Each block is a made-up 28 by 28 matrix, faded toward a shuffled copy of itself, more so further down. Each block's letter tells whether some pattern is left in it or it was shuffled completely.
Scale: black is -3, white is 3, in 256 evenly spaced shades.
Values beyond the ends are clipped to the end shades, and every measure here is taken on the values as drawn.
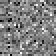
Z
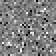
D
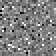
D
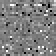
Z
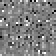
Z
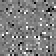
Z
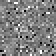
Z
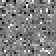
Z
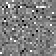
Z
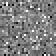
D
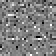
Z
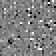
D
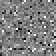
Z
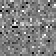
Z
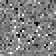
Z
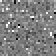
D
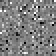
Z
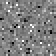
D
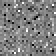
D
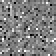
D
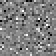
Z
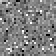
D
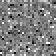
Z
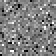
D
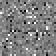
Z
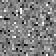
D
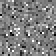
D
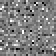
Z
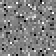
D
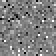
D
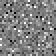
D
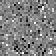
D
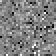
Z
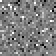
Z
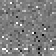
Z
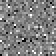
D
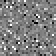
D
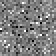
D
